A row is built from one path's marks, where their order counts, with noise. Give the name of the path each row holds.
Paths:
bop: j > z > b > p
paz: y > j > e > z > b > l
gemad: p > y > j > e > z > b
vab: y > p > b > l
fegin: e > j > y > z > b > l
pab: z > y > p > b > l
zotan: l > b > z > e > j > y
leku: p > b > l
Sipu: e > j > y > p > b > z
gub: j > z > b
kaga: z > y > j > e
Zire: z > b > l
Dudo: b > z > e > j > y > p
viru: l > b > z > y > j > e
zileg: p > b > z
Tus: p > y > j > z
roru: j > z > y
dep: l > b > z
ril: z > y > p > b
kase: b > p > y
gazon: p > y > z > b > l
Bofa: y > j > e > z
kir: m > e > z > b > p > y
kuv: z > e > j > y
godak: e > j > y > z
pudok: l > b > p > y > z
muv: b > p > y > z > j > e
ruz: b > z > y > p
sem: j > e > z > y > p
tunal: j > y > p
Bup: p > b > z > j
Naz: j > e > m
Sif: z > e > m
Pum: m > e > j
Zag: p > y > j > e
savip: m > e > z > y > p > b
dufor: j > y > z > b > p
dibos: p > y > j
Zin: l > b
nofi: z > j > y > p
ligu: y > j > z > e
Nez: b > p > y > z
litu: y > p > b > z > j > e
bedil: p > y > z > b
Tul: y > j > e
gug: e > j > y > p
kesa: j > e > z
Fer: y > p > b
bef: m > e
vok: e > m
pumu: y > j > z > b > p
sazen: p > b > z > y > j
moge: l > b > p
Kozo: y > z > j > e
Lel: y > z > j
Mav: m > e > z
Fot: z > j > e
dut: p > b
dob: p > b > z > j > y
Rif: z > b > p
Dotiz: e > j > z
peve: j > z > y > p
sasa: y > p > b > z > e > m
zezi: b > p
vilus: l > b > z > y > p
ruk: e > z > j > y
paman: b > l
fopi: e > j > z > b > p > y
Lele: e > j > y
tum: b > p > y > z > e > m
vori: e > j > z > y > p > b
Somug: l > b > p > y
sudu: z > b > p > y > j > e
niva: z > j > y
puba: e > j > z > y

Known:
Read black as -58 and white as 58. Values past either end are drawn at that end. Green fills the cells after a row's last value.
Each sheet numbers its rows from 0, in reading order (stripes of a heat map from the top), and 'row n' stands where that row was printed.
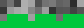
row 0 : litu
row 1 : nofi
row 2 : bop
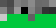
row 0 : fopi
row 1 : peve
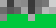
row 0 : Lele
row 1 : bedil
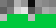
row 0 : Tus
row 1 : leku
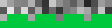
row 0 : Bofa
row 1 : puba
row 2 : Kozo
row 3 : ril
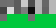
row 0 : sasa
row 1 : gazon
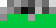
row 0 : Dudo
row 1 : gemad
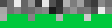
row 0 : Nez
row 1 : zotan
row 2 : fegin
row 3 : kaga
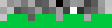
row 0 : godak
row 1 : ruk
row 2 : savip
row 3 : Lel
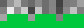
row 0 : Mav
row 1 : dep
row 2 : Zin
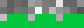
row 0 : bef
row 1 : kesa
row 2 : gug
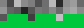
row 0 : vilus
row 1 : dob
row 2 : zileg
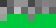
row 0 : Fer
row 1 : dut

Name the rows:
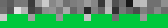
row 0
Tul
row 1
pab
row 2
vok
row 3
ligu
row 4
pumu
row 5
tunal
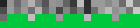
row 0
Zire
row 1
Naz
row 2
roru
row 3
vab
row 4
Dotiz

